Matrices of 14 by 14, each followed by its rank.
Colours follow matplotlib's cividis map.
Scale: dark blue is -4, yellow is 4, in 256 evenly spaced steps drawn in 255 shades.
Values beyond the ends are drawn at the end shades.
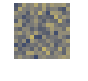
full rank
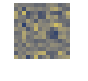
three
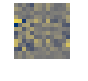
three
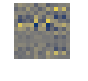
two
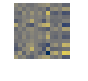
two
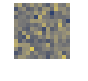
full rank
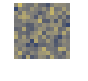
full rank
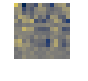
three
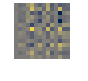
two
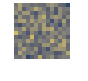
full rank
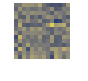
three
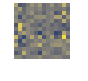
three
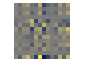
two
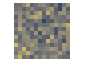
full rank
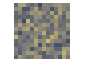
full rank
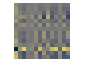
two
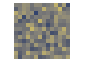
full rank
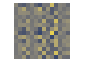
two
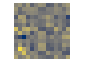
three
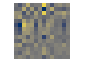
two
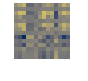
two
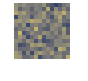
full rank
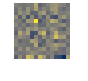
three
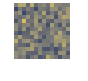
full rank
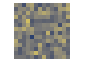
full rank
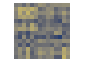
three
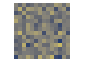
three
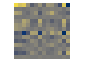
two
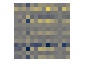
two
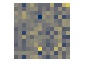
three
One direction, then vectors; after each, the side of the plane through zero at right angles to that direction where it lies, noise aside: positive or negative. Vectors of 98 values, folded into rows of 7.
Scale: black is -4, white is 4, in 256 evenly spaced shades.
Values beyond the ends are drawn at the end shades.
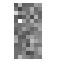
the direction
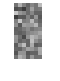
positive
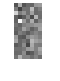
positive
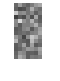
positive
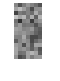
negative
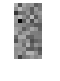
negative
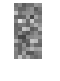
positive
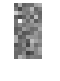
positive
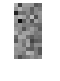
negative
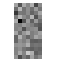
negative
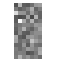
positive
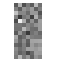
positive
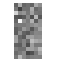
positive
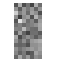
positive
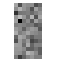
negative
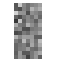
positive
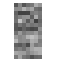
positive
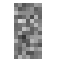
positive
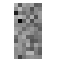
negative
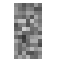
positive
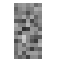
negative
